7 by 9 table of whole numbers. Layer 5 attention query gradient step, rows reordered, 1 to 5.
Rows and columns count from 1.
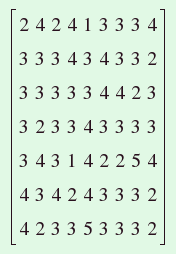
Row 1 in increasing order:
1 2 2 3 3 3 4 4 4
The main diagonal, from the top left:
2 3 3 3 4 3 3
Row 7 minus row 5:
1 -2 0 2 1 1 1 -2 -2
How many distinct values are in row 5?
5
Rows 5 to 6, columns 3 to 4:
3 1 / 4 2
